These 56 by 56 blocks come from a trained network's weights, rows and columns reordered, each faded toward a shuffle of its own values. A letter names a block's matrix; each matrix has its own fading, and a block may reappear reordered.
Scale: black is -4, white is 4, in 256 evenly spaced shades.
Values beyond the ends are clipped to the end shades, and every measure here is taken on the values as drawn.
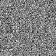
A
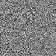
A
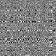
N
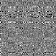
N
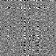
N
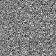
A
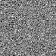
A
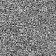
A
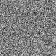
A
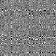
N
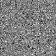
A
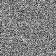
A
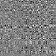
N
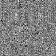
A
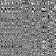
N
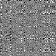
N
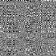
N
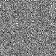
A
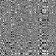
N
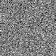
A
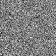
A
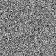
A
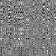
N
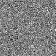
A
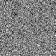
A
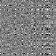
N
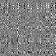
N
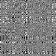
N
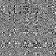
N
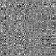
N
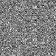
A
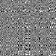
N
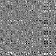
N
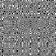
N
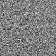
A
